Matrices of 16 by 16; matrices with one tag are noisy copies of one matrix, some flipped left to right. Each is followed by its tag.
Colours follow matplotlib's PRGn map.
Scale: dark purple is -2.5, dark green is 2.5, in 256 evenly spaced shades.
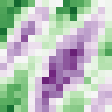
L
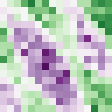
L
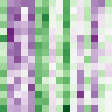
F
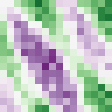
L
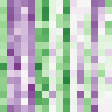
F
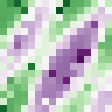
L
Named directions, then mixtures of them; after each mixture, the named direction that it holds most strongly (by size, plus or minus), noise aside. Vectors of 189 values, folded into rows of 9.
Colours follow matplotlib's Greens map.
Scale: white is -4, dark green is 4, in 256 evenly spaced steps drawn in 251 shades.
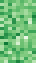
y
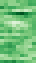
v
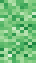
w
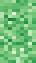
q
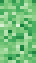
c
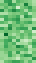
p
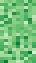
y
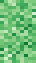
w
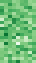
y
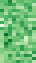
p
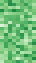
p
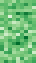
y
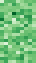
y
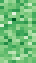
q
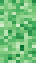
c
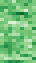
v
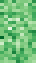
q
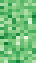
y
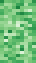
c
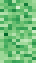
p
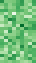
c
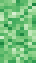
q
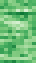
v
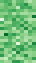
w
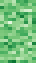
q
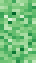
q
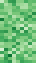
w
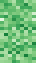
w
